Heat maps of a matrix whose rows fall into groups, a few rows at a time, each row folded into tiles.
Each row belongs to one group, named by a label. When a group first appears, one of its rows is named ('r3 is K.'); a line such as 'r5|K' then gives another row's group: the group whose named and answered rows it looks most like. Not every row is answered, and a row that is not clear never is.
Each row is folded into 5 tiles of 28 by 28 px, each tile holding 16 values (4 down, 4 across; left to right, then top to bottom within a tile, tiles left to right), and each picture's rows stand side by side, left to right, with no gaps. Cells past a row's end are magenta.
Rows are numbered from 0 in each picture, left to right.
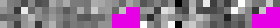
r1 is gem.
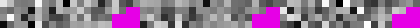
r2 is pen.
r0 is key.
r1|key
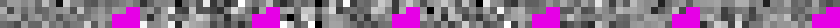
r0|pen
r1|gem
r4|key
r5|key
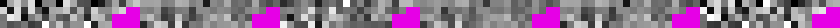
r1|key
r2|gem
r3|key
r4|key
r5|pen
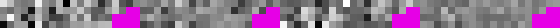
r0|key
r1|key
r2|gem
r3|gem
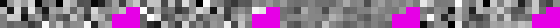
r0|pen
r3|key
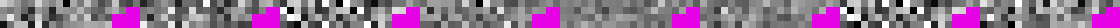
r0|key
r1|gem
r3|pen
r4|gem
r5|gem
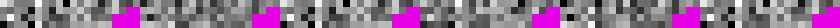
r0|key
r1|gem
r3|key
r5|key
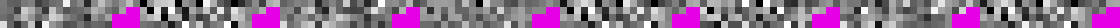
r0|gem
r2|gem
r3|pen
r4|pen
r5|pen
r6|gem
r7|pen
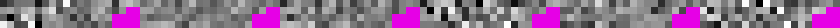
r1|gem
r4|key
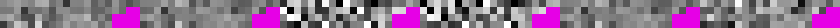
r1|key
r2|pen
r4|key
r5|key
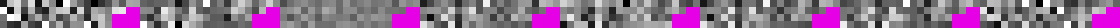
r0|pen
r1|gem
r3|gem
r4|key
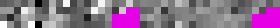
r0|gem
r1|key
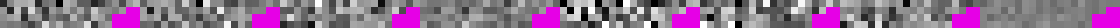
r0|pen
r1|pen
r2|key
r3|gem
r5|gem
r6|key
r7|gem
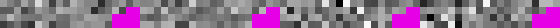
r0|key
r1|gem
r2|pen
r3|gem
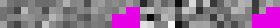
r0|gem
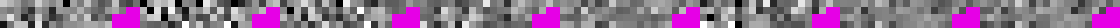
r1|pen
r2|pen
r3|gem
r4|gem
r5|gem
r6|key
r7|key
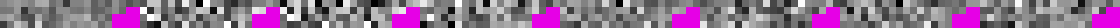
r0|key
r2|pen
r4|pen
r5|gem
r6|pen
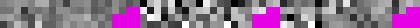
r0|key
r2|gem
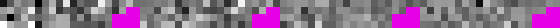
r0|gem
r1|gem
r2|key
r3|pen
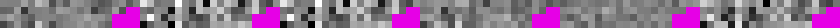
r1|key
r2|key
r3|key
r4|gem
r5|key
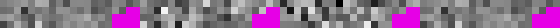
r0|key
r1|gem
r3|key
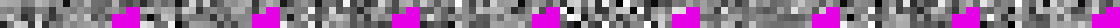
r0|key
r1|gem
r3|key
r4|pen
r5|gem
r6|gem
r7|key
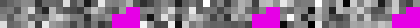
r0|gem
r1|gem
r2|key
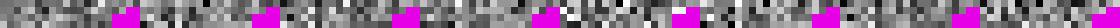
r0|gem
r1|key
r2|gem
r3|key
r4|pen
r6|gem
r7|pen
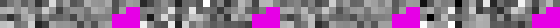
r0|gem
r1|gem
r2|gem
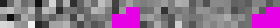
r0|gem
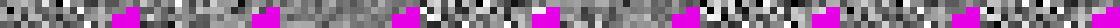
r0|pen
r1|key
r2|gem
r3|pen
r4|key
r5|pen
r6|pen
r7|pen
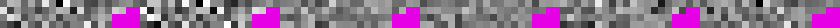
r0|pen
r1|pen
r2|gem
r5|pen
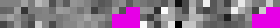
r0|key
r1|gem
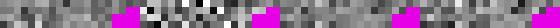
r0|key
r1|pen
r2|key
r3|key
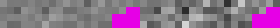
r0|gem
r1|gem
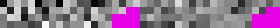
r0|pen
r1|key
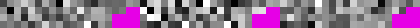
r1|pen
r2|key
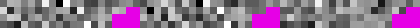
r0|pen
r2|key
